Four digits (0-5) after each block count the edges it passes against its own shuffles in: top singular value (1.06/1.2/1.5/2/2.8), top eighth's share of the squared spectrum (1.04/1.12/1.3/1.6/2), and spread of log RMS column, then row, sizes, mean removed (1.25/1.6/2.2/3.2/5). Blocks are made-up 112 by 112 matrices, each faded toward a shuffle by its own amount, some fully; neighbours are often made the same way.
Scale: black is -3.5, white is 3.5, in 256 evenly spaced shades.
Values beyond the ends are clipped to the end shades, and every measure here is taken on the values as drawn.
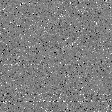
2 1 0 1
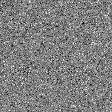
0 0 0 2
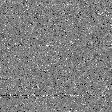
2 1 0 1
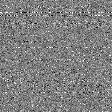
2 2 0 3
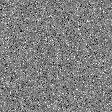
0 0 0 0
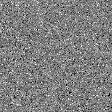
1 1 0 2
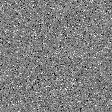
0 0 0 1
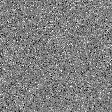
0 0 0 0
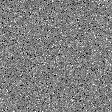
0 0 0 0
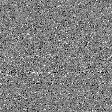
1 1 0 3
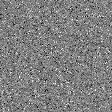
0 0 0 1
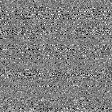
2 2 0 4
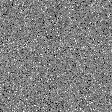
0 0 0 0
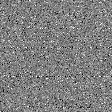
1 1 0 2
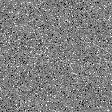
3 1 0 0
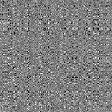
5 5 3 3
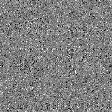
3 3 1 1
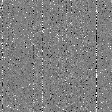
3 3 3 0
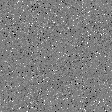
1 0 0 0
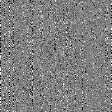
2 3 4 0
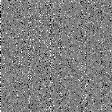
2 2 3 0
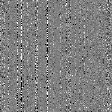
3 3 4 0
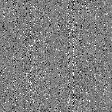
2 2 3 0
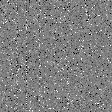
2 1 1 0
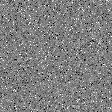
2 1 0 0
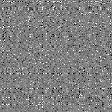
4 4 2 3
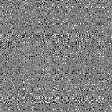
5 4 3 3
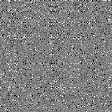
4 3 2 2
